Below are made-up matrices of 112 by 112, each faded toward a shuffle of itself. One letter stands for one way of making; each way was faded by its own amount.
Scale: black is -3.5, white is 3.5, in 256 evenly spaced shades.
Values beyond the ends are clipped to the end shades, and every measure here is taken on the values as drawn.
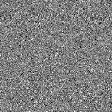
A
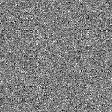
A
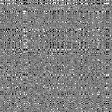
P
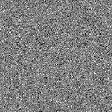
A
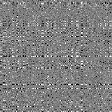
P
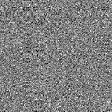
A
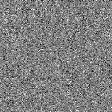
A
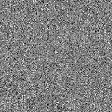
A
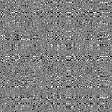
P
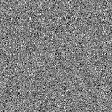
A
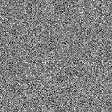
A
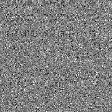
A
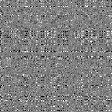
P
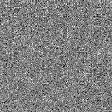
A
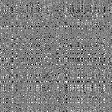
P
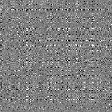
P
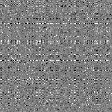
P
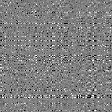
P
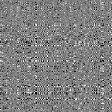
P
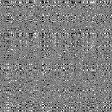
P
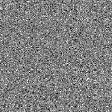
A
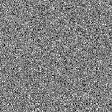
A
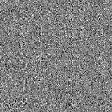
A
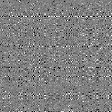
P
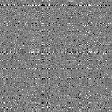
P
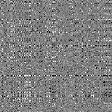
P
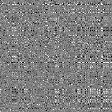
P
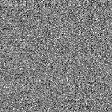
A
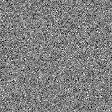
A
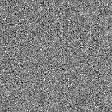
A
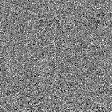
A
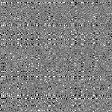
P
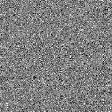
A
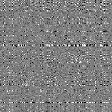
P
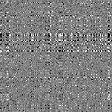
P
